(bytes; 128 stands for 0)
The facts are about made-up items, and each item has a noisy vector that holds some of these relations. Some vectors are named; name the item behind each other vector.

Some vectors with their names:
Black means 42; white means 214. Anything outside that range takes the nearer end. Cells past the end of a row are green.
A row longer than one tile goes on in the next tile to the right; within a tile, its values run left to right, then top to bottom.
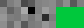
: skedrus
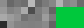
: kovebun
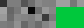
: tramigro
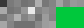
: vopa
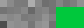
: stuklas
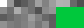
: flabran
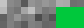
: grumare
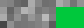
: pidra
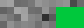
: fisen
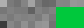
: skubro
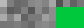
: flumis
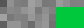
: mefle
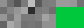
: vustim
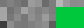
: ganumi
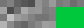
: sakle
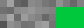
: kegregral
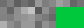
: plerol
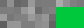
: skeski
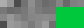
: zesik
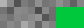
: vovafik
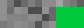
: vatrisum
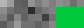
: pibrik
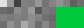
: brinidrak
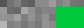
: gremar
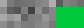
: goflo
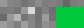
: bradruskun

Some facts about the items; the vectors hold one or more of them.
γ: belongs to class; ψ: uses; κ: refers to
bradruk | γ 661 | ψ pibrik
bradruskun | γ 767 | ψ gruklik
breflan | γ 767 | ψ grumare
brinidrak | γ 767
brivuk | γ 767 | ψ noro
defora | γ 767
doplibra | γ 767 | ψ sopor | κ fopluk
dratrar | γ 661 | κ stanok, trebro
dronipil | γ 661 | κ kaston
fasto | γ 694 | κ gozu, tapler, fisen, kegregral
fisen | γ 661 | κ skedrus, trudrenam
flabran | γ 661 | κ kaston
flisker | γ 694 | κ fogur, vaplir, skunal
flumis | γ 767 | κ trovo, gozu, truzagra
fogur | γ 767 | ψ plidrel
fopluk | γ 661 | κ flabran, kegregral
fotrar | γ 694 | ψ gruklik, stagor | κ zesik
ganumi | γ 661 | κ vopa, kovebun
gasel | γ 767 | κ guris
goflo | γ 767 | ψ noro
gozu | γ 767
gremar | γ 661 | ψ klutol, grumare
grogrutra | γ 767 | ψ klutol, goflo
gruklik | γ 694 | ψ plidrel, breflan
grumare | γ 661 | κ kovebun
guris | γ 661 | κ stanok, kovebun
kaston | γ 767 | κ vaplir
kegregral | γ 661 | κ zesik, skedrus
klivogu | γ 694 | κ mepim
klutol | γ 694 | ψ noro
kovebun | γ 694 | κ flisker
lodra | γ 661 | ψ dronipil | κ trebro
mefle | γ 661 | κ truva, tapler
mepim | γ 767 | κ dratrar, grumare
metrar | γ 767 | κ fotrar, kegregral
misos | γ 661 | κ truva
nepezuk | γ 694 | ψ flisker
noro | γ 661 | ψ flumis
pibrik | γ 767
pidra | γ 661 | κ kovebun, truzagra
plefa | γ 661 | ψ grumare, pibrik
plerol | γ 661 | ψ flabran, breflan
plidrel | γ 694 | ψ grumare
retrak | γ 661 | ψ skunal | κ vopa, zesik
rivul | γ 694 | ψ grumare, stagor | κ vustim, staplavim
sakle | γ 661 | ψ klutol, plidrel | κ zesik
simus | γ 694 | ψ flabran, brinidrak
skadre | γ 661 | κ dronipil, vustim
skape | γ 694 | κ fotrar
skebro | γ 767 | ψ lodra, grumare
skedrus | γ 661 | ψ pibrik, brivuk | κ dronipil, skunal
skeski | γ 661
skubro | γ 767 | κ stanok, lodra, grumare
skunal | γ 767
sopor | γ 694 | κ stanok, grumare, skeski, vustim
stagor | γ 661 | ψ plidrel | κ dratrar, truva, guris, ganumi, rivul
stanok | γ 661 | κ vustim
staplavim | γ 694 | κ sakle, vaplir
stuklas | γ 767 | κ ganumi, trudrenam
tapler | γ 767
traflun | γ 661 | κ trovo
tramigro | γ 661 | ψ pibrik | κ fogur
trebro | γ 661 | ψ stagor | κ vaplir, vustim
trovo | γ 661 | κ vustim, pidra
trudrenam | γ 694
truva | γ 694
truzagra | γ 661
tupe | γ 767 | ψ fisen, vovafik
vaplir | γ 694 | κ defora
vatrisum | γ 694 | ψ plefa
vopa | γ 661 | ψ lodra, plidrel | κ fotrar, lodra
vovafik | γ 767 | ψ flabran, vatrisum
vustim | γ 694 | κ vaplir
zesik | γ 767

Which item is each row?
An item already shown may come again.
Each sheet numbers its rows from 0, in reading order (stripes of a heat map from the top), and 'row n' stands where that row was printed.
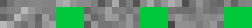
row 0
trebro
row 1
stanok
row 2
zesik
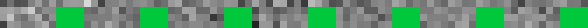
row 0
retrak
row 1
brinidrak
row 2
fisen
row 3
sopor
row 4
plefa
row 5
fopluk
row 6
simus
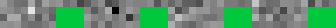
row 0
plidrel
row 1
skedrus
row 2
sakle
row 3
flumis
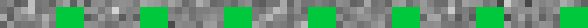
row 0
trovo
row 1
lodra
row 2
metrar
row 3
rivul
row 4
skadre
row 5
plidrel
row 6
dronipil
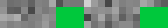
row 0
grogrutra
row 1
dronipil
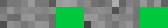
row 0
dratrar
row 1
klivogu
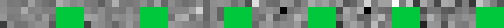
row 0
guris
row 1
skape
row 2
gruklik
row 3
kaston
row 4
flisker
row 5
sopor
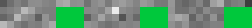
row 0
trebro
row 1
stagor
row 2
klutol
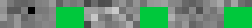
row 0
brivuk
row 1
retrak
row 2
noro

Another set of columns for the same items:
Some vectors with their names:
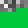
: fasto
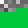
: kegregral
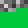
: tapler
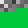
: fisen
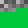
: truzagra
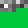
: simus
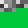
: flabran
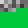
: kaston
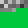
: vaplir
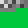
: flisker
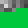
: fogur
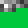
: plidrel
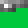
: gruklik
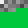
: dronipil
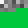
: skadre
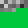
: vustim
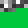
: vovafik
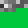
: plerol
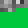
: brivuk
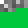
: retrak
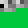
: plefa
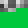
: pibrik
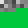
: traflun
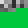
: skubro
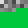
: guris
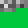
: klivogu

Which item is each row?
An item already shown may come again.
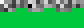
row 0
metrar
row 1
plefa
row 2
sopor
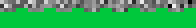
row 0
plerol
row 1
tramigro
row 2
kovebun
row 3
noro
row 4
klutol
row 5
ganumi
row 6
breflan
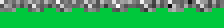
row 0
lodra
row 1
nepezuk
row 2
kegregral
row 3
klivogu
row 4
fotrar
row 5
metrar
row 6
grumare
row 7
doplibra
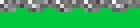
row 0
dronipil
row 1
sakle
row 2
kegregral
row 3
fisen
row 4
vopa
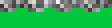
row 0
brinidrak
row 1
pibrik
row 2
fopluk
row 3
skunal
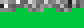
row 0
vatrisum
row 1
skedrus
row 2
flumis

